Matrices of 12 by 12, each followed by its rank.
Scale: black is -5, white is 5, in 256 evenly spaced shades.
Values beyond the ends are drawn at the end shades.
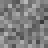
full rank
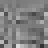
two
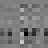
two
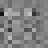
two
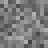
full rank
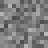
full rank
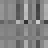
one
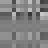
one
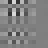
one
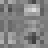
two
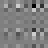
one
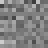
two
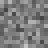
full rank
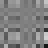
one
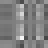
one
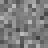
full rank
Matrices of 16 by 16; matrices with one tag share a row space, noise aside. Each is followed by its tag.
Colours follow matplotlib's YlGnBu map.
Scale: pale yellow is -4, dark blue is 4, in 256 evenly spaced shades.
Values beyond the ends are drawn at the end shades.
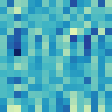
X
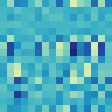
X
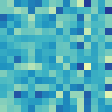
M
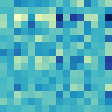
M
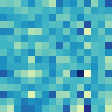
M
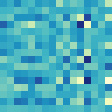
M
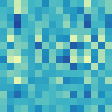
X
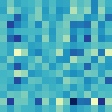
X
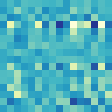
X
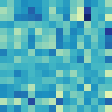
M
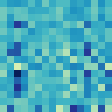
X
